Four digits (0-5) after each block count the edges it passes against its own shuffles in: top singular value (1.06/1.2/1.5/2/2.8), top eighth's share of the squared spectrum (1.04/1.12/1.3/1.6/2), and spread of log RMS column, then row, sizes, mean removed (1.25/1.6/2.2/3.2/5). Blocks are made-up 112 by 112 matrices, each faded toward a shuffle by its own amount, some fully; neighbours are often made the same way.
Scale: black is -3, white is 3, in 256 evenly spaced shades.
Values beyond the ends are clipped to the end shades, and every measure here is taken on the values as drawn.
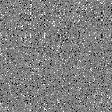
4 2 2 1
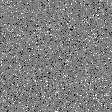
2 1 0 0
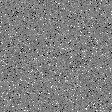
0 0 0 0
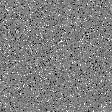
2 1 0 0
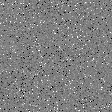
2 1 0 0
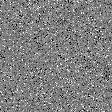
0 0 0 0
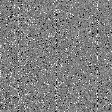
2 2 2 0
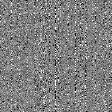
2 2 4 0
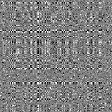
5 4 4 4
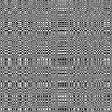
5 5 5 5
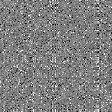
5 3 2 2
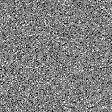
3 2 1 1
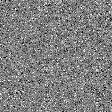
3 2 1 1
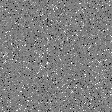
1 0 0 0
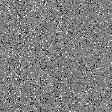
1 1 2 1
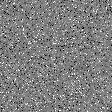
0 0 0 0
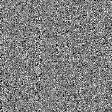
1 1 3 0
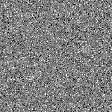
3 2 1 1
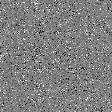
1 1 1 1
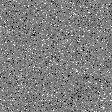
0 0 0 0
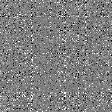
2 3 3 3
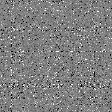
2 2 2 2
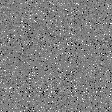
1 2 1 1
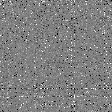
2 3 2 2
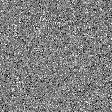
3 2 0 0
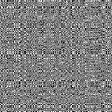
5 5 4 4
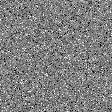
2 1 0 0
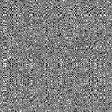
5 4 3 3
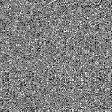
4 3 2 2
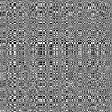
5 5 4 4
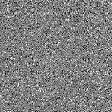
4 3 1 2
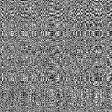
5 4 3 3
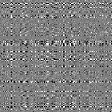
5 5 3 4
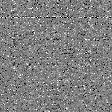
3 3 1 2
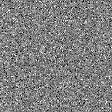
3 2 0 2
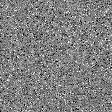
2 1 0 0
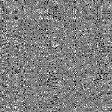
4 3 3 2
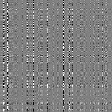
5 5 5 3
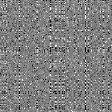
5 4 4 2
